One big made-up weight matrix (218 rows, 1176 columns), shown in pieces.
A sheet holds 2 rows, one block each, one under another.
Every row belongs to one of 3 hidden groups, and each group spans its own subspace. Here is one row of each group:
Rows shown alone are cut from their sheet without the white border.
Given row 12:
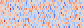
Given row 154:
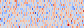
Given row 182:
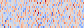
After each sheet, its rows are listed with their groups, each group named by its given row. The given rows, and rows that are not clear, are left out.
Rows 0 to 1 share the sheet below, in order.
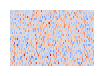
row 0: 12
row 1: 154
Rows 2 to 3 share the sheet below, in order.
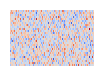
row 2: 12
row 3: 12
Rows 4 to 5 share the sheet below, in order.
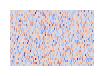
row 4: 182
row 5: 154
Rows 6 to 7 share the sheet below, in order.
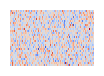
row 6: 12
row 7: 182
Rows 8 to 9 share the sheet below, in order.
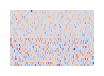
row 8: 182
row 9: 182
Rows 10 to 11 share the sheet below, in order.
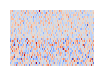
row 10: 182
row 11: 154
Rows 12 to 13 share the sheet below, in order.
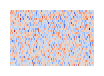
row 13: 12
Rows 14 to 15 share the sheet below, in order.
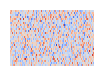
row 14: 12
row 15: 182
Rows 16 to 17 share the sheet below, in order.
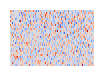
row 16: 182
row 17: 182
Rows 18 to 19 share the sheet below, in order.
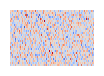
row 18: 154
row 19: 182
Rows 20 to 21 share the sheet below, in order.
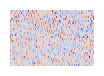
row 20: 154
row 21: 12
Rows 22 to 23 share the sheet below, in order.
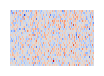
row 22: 12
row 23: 12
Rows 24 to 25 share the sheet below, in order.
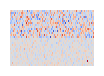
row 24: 154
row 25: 182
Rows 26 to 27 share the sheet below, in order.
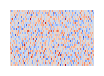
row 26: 154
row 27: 182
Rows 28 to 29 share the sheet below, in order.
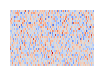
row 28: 154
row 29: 182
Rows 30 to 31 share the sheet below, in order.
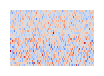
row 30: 12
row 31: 12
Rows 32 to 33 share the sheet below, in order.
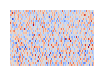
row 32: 12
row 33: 182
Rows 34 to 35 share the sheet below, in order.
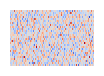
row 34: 182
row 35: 12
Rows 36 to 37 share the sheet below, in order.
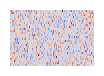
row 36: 12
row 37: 154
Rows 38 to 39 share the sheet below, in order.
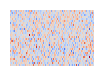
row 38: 12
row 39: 12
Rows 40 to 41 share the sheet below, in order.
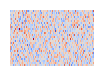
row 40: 182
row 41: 182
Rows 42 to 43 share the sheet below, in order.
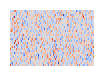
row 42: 154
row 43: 154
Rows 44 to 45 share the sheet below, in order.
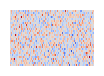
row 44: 154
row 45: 12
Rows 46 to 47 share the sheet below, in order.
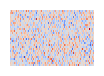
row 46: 12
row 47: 12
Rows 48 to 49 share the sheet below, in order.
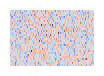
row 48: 182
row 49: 182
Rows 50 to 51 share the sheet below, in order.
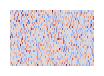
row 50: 154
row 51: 154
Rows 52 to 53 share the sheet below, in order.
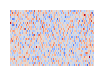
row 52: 12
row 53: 12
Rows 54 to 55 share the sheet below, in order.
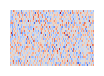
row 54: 182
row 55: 154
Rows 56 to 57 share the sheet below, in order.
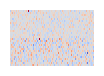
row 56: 12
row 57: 182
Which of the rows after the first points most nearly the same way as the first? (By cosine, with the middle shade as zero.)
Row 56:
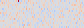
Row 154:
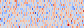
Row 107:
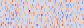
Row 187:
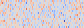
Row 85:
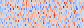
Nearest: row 187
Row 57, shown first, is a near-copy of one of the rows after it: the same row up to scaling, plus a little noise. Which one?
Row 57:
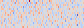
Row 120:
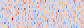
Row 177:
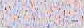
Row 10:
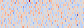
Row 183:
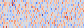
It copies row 10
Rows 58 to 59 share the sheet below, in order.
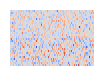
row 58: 12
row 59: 12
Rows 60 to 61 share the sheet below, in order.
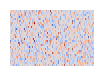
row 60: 182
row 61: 182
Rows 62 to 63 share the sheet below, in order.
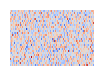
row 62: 182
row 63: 154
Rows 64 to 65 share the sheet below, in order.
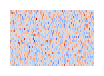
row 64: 12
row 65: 182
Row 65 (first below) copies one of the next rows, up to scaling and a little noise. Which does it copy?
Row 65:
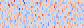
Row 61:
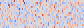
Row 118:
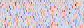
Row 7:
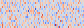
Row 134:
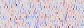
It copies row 61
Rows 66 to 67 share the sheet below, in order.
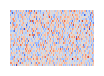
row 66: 12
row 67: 154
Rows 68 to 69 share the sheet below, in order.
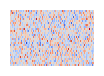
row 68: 12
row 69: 182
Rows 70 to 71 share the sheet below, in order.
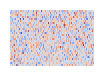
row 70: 12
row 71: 154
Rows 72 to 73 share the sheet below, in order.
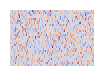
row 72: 182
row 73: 154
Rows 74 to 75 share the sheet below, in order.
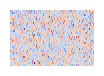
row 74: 12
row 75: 12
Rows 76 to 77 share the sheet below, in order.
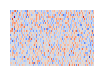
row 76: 154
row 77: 12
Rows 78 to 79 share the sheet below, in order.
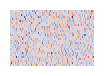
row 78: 182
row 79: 154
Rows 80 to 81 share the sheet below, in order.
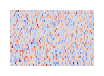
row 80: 154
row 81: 154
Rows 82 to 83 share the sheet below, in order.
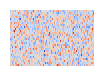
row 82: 182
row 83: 182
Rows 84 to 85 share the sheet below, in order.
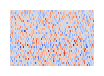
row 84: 182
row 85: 12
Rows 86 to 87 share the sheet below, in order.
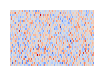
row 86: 182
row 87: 182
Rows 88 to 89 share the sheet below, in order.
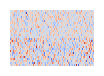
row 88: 154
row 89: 12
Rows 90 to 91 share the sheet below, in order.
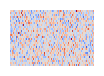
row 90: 154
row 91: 12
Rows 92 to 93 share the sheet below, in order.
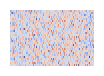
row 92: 12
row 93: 12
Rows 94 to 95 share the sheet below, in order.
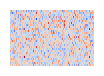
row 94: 12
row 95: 12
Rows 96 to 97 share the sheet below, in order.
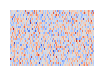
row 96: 154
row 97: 154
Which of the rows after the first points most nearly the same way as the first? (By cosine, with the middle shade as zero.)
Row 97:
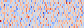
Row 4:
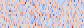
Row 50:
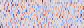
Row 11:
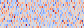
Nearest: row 11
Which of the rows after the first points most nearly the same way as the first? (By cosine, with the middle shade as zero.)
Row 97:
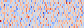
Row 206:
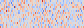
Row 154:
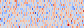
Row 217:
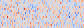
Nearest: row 217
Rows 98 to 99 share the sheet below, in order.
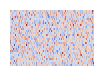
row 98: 154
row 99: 154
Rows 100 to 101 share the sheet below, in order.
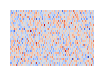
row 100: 12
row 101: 154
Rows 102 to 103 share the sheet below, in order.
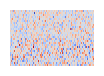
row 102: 182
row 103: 182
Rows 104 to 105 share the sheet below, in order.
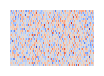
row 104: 12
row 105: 12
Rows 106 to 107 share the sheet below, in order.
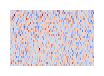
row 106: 154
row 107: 154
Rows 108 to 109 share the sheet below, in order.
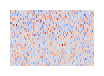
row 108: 12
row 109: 182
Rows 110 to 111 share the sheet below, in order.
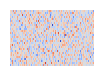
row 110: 182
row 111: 182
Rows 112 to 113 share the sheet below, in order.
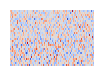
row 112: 182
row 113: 154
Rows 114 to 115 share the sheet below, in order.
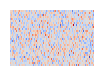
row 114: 182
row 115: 12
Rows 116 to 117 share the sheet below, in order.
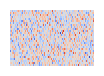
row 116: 182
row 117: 12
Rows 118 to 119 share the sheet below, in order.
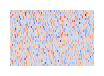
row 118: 182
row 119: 182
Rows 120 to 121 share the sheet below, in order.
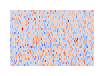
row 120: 182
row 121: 12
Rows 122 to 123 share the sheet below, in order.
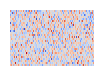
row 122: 12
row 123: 154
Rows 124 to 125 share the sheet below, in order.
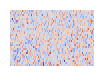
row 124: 154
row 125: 182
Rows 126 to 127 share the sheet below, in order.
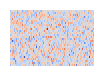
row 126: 154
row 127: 12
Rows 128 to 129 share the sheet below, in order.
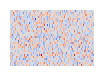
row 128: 182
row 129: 182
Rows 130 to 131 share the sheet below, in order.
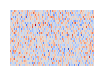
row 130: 154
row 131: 12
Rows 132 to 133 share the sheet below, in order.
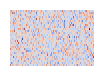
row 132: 12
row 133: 154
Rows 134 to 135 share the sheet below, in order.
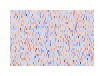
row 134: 182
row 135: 182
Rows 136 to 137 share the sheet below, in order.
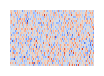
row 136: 154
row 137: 12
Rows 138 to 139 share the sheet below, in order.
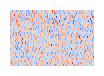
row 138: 154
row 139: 154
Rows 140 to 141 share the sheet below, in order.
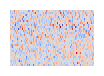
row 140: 182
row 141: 154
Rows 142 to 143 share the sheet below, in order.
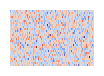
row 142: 182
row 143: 12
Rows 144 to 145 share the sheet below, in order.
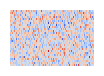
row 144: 12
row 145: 12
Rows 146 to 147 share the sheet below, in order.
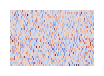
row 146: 154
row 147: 12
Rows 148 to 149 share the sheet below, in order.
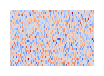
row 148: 182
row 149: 154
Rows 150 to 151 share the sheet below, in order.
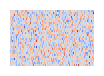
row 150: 154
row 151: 12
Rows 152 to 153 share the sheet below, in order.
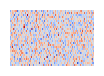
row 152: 154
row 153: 154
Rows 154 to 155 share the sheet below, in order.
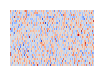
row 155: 182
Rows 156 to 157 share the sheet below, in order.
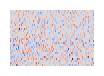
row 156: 182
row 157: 154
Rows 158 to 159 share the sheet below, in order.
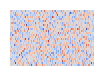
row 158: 182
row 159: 154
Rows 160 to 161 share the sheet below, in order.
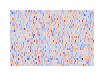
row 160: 12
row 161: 154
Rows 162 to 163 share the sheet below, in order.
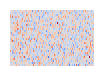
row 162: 182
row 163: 12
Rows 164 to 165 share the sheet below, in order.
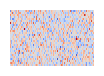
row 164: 12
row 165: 154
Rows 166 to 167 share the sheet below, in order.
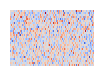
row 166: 154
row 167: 12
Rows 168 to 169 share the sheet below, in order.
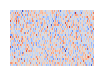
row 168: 154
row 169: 154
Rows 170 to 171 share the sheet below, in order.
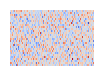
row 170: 182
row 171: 154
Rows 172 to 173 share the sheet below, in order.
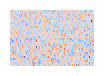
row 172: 182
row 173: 12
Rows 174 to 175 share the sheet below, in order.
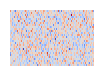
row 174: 154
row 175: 182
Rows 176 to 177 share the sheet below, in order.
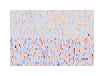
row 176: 182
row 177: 182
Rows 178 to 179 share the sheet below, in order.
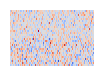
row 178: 12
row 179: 182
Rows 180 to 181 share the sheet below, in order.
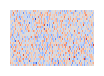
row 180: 182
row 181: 182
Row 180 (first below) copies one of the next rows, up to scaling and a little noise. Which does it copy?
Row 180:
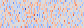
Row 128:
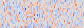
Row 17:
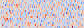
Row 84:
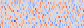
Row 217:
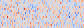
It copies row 128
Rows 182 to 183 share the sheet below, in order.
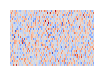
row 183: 182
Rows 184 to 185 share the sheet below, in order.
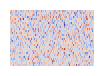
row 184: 12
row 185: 12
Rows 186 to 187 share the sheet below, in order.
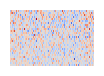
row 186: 12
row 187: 12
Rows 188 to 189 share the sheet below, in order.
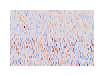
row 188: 182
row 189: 154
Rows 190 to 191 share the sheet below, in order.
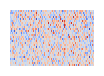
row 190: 12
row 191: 12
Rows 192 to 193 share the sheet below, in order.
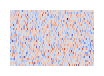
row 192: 154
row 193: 12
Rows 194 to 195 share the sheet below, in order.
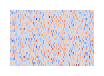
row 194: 12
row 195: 12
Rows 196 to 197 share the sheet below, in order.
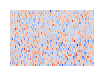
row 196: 182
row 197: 182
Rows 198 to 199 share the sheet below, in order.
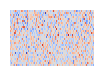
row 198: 154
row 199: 182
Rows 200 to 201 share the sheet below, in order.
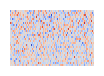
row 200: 12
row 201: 154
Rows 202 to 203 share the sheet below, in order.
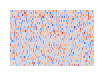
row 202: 182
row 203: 12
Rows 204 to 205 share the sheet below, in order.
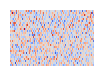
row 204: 12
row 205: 154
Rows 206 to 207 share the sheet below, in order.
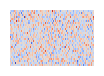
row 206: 154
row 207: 154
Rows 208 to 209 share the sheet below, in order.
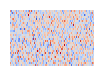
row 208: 12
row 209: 182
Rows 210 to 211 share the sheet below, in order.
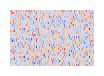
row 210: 12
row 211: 12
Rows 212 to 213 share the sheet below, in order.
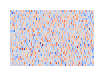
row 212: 12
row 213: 182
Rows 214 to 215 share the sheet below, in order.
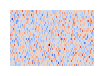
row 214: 154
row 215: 12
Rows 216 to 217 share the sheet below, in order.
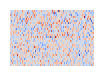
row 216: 154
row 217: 182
